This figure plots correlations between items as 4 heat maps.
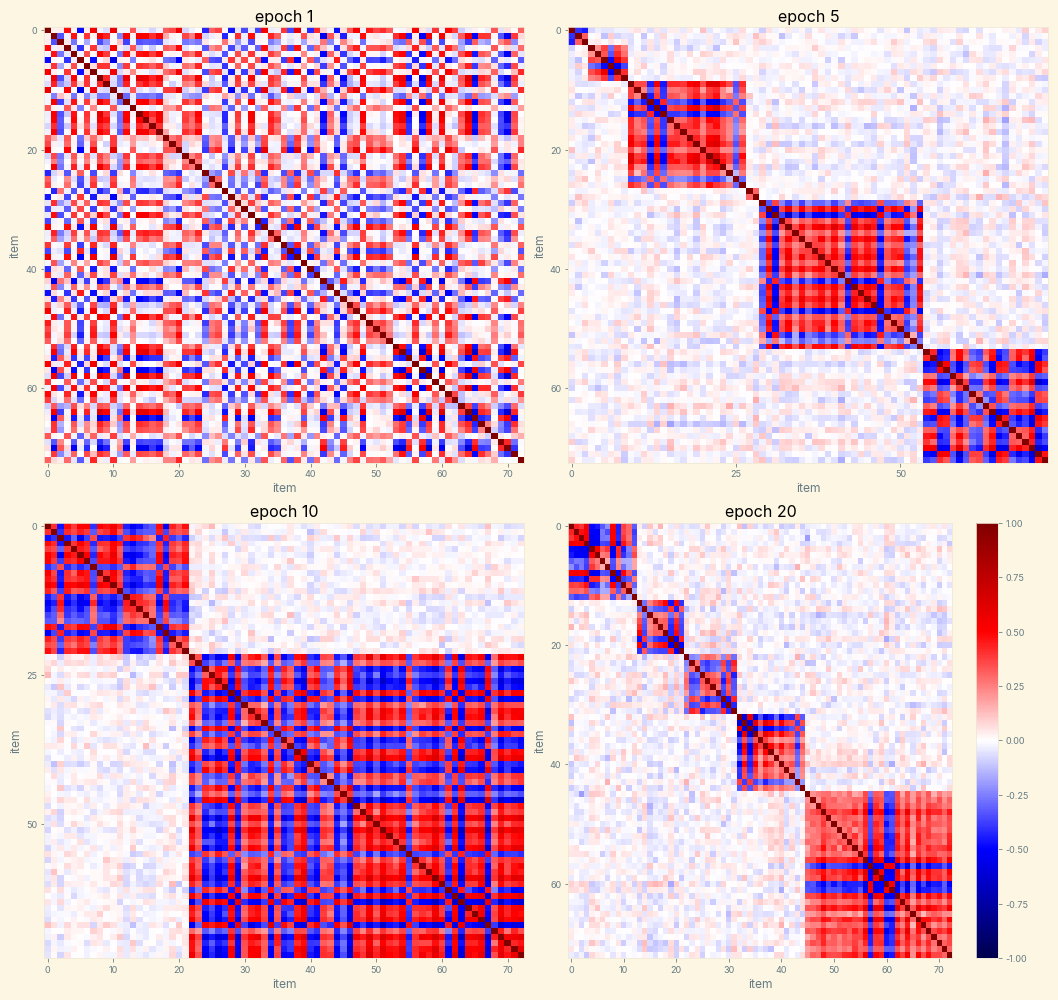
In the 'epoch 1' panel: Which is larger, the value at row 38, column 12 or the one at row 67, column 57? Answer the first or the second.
the first
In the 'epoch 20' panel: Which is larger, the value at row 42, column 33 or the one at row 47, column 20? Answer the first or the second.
the first
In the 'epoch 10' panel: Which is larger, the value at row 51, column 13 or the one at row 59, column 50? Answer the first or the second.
the second
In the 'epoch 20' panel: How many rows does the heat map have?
73
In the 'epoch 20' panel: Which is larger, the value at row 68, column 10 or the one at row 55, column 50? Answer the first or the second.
the second
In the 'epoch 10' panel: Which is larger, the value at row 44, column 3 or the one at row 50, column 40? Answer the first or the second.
the first
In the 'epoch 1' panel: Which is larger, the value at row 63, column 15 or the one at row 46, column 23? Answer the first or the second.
the first
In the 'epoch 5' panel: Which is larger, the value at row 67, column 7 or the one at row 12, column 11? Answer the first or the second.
the first
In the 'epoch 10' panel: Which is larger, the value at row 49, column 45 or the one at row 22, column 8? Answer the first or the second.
the second
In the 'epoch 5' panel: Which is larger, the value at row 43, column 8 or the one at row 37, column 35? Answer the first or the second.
the second
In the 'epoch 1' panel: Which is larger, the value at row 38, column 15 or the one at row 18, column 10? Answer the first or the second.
the second
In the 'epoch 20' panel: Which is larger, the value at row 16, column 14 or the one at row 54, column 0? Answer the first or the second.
the second
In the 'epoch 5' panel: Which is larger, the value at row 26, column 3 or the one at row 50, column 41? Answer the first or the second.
the second
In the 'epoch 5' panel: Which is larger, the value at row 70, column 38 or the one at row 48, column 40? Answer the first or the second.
the second
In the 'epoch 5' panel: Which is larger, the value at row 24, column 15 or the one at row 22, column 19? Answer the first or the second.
the second
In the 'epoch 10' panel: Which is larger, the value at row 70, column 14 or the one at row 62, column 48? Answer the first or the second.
the second
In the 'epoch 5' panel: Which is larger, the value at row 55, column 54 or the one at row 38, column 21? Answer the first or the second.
the first
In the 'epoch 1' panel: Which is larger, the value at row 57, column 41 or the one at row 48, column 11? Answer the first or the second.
the first
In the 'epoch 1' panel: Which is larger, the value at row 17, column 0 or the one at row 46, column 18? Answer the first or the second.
the second
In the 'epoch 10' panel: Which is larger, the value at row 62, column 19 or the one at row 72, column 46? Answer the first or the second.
the first
